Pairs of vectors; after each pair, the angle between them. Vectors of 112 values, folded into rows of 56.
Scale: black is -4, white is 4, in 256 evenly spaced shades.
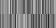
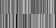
partly opposed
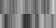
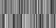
partly opposed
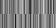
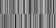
nearly parallel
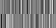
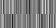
partly opposed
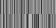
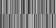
partly aligned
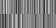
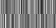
partly opposed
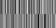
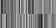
partly aligned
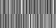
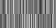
partly aligned
